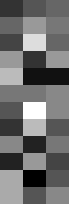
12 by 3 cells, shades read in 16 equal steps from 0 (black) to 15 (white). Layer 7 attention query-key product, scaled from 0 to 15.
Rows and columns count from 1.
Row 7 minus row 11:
-5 15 3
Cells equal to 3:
3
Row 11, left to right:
10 0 5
